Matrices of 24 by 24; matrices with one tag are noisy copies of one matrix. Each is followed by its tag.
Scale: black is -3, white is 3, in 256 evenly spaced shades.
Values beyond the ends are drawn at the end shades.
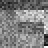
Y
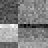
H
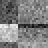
H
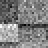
H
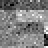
Y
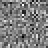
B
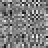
B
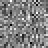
B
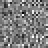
B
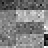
Y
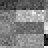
Y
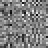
B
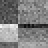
H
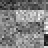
Y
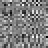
B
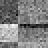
H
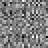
B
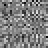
B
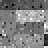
Y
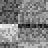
H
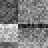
H
